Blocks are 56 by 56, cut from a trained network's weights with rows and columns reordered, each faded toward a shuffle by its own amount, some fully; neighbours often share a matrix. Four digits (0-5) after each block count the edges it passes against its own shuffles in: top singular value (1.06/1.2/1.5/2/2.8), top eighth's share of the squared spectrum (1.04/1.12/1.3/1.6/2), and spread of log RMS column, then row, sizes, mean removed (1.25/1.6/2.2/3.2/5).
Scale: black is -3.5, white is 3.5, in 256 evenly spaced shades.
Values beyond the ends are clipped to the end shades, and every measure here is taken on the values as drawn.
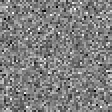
2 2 0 0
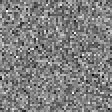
1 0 0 0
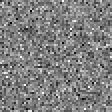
0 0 0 0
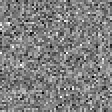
2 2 0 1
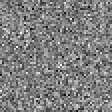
2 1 0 0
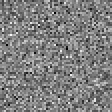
2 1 0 0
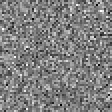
0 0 0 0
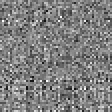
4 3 0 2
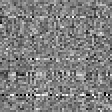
4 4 0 3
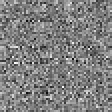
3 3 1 2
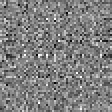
4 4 2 2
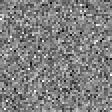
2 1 0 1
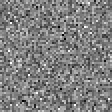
0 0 0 0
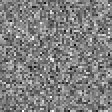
3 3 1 1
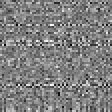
4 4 0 3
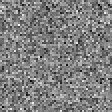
2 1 0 0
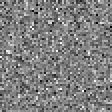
2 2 0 1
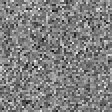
1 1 0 0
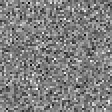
0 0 0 0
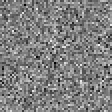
0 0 0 0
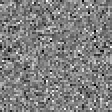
1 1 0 0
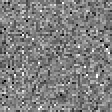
2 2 1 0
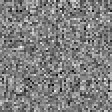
3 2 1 1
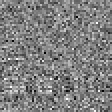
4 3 0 2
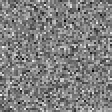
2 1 0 0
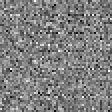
3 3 1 2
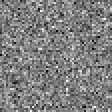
1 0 0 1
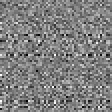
4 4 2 3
